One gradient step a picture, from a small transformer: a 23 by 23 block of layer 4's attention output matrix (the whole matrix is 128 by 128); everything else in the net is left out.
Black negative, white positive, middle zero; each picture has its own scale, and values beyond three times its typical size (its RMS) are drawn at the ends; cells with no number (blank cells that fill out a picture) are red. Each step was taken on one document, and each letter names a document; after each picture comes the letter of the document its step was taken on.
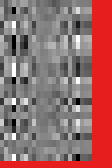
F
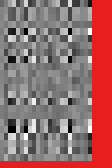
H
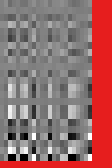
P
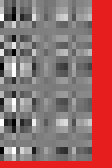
F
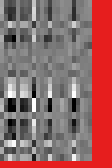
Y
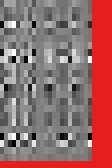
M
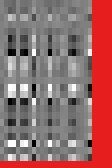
Y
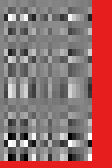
P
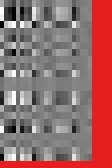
F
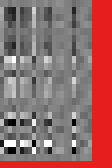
Y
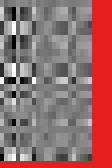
F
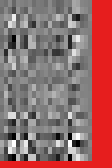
P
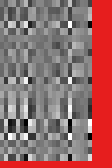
H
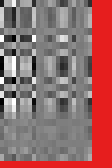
F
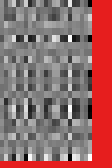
H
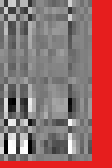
M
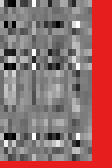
Y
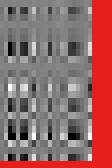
P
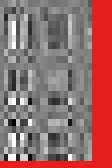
M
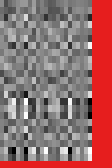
H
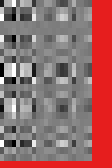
F
